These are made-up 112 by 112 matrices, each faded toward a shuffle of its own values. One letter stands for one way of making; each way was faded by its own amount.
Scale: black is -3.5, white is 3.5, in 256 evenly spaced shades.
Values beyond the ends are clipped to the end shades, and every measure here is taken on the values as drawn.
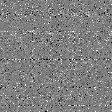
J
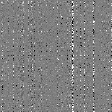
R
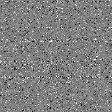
J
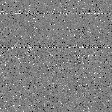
J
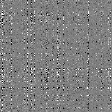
R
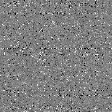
J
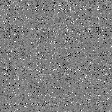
J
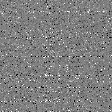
J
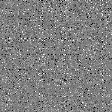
J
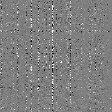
R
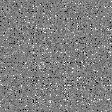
J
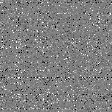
J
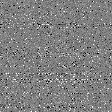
J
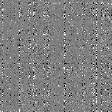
R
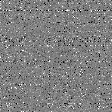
J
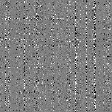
R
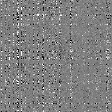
R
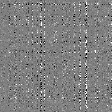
R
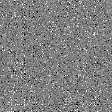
J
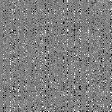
R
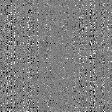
R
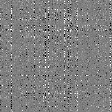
R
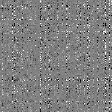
R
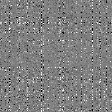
R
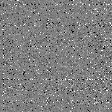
J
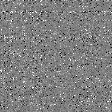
J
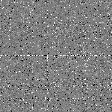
J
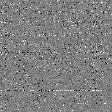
J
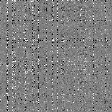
R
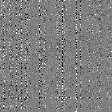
R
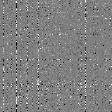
R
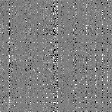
R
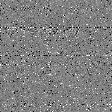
J
